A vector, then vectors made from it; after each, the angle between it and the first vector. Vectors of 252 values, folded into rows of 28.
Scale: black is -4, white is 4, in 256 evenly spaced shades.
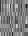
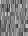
partly opposed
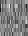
nearly parallel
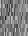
partly opposed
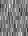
partly aligned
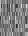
nearly opposite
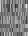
nearly opposite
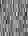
partly aligned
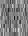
orthogonal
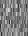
partly aligned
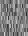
partly opposed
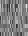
nearly opposite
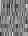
nearly opposite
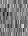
orthogonal
